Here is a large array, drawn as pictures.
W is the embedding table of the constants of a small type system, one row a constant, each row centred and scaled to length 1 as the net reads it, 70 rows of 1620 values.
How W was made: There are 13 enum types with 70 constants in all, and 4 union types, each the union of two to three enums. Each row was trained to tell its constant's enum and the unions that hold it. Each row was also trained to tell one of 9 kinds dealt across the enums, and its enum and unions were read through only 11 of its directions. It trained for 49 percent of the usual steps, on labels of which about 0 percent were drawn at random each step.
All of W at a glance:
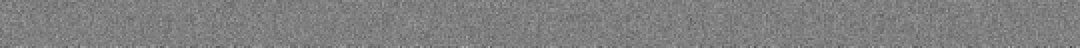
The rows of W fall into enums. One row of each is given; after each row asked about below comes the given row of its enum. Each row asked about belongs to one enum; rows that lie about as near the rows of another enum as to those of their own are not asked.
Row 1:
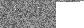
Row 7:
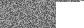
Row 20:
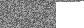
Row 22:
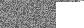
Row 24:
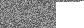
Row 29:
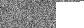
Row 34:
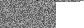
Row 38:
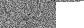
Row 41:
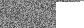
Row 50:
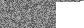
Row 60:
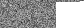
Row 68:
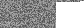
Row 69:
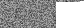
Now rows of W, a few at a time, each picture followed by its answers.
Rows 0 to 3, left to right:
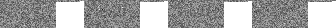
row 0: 22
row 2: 1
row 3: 69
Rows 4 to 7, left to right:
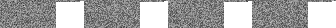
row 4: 22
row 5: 34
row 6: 69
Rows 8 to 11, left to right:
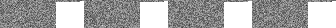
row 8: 50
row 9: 41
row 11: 50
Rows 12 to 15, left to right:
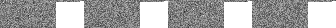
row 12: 68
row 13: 24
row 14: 69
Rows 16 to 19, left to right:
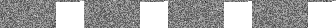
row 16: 34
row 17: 7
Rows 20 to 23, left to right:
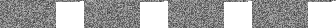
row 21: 38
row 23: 50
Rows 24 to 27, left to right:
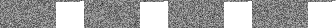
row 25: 50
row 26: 29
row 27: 60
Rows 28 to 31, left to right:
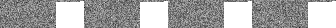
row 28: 68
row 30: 41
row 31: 29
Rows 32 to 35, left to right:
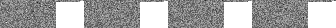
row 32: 38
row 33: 24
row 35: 68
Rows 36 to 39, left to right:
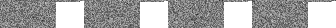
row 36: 34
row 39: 38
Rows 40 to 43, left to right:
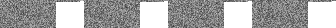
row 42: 24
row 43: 7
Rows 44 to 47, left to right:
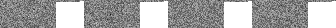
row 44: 38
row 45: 38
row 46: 7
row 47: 38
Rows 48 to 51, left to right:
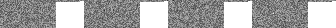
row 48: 22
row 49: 68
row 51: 7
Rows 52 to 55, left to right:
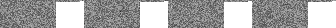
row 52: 1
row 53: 68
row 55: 41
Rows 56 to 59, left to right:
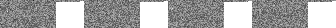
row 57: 20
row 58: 34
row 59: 34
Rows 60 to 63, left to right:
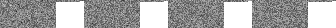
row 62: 34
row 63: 68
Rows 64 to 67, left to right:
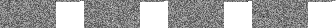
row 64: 7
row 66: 7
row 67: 60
